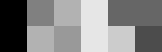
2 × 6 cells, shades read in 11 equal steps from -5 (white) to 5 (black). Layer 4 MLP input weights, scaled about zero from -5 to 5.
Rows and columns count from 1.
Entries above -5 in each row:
6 6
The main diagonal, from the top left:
5 -2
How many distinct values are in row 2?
6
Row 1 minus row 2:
0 2 -1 0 4 -1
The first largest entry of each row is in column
1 1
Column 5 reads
1 -3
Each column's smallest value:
5 -2 -2 -4 -3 1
